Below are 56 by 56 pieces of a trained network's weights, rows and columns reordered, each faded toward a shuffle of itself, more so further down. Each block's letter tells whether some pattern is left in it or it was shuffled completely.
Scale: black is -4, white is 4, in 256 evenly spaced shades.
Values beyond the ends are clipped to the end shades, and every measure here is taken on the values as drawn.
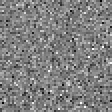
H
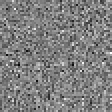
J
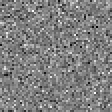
H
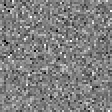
H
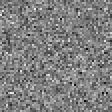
H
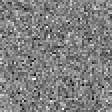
H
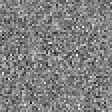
H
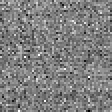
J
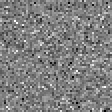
H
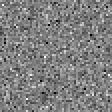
H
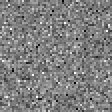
H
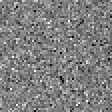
H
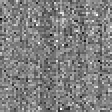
J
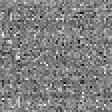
J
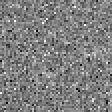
H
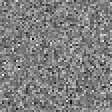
J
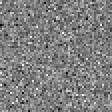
H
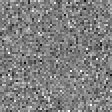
H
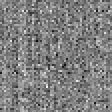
J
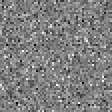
H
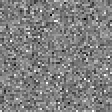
H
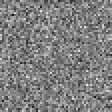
J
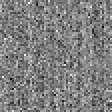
J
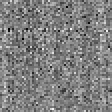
J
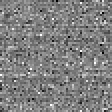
J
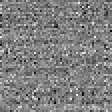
J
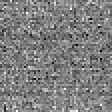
J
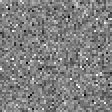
H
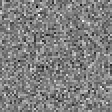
J
